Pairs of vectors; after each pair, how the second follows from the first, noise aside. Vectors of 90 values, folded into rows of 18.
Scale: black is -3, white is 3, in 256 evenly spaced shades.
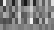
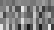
reversed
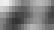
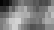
negated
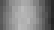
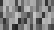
shuffled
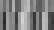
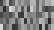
shuffled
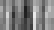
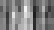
negated
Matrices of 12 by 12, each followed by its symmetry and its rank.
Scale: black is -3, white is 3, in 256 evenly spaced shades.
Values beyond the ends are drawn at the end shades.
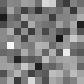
neither, full rank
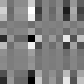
neither, rank one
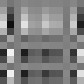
neither, rank one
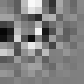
antisymmetric, rank two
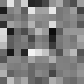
antisymmetric, rank two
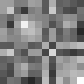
symmetric, rank two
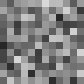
antisymmetric, full rank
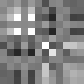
symmetric, rank two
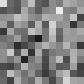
neither, full rank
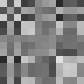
symmetric, rank two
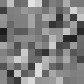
antisymmetric, full rank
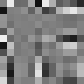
antisymmetric, rank two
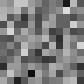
neither, full rank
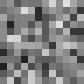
antisymmetric, full rank
